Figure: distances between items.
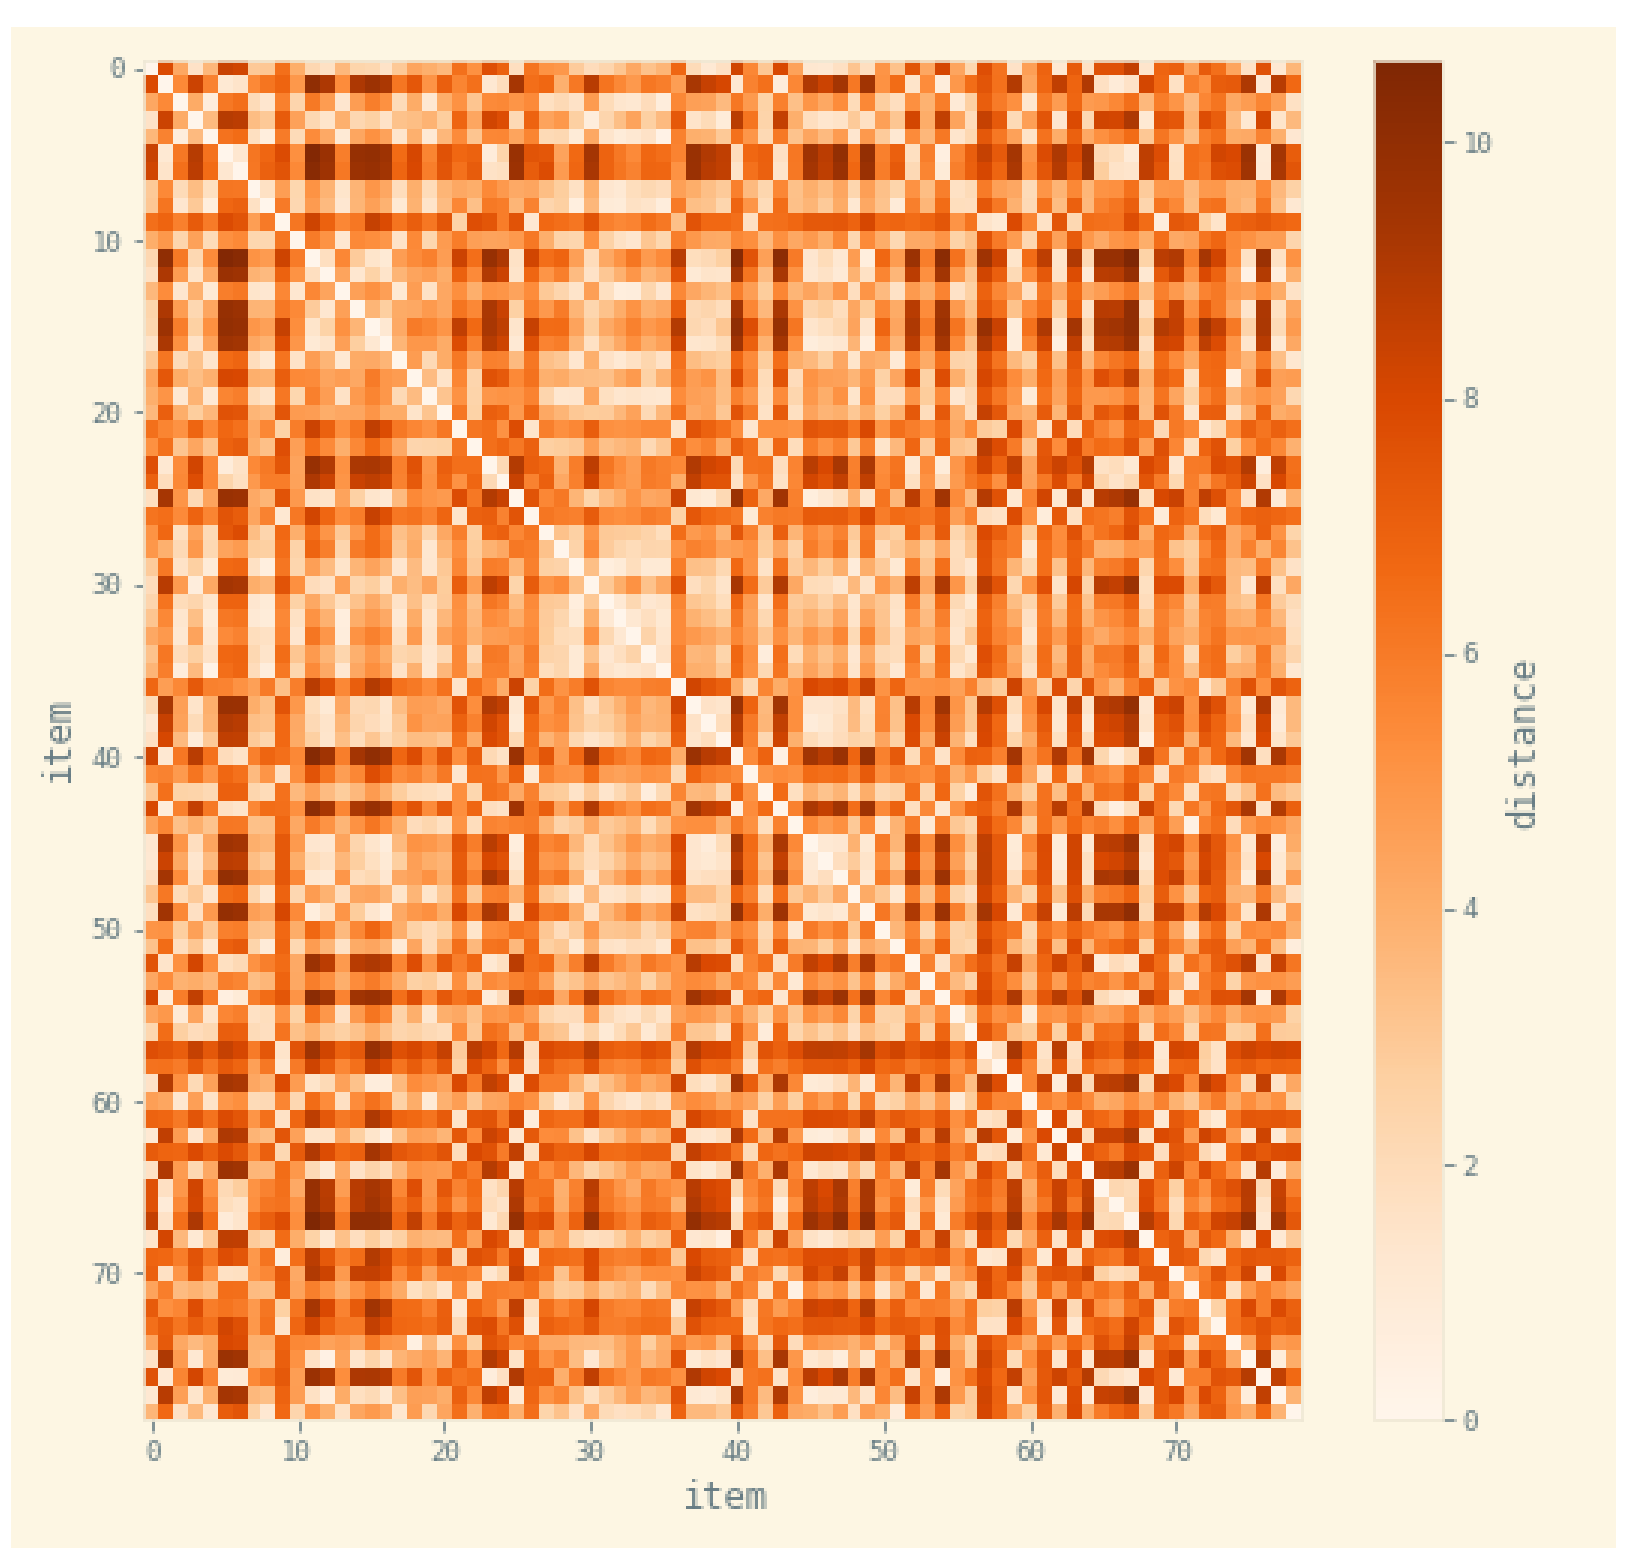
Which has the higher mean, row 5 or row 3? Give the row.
5
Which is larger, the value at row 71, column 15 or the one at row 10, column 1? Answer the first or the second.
the first
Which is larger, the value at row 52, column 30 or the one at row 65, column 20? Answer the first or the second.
the first
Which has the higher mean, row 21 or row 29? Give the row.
21
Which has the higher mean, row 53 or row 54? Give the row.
54
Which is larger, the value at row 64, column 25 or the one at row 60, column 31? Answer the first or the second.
the second
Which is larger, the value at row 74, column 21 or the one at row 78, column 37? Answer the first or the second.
the first
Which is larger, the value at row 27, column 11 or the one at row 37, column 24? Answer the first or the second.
the second
